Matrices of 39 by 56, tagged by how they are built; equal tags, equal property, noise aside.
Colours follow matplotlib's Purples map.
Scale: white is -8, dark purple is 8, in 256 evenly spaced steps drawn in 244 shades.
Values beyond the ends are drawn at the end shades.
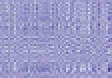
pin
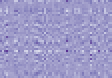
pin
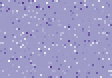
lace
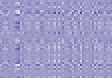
pin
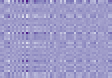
pin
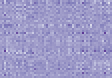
pin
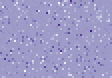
lace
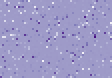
lace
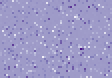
lace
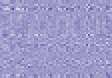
pin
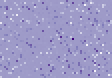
lace
